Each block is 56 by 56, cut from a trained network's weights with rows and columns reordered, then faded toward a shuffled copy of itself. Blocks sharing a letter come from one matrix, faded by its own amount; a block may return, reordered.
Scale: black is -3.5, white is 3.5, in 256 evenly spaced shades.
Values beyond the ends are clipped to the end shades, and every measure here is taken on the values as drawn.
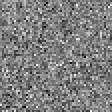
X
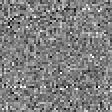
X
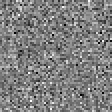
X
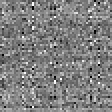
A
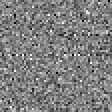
X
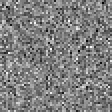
X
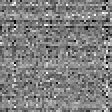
A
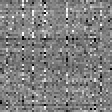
A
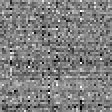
A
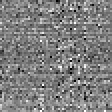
A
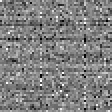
A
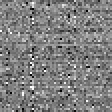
A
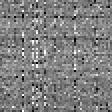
A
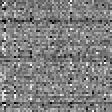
A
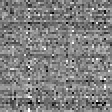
A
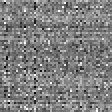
A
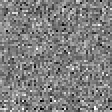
X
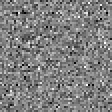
X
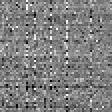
A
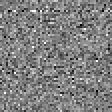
X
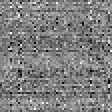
A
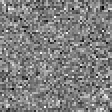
X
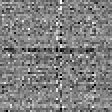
A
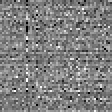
A
